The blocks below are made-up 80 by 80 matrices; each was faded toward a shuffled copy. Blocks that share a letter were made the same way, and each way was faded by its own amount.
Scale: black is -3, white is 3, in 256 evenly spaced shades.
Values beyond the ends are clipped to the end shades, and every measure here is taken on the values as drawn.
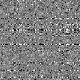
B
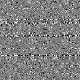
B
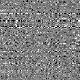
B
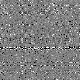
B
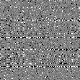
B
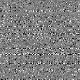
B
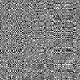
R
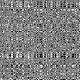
R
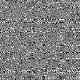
B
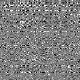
B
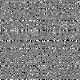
B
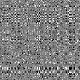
R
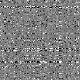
B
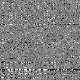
B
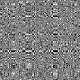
R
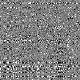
B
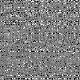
B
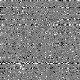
B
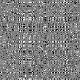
R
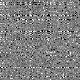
B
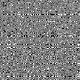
B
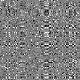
R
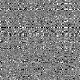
B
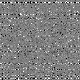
B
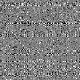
B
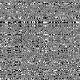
B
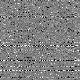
B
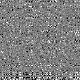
B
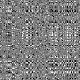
R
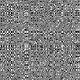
R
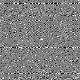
B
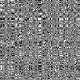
R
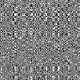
R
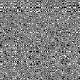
B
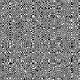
R
